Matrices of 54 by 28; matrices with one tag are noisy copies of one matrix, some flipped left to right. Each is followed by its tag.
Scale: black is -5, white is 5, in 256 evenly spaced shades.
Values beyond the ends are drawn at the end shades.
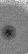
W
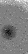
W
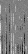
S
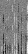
S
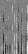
S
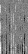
S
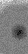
W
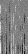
S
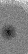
W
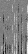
S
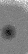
W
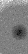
W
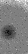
W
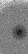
W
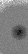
W
